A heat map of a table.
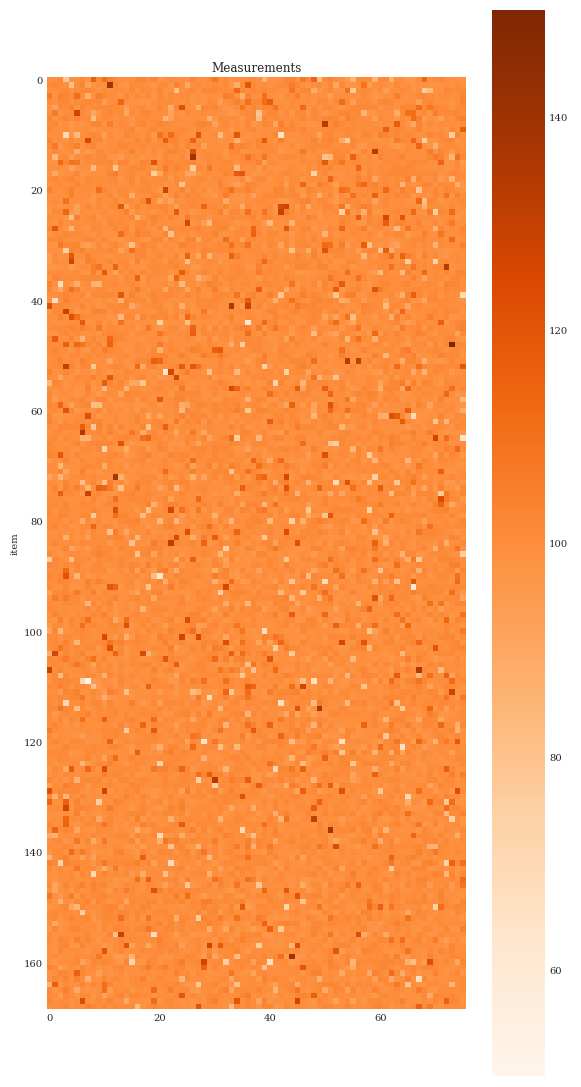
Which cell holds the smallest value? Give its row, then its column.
109, 7
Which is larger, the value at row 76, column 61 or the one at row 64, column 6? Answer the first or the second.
the second
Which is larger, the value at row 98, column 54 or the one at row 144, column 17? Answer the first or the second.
the first
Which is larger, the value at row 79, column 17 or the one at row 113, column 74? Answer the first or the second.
the second
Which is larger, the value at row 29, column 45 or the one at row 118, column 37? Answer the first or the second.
the second
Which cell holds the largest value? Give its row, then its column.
48, 73
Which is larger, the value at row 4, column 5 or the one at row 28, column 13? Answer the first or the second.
the second
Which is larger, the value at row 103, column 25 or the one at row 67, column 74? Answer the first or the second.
the second
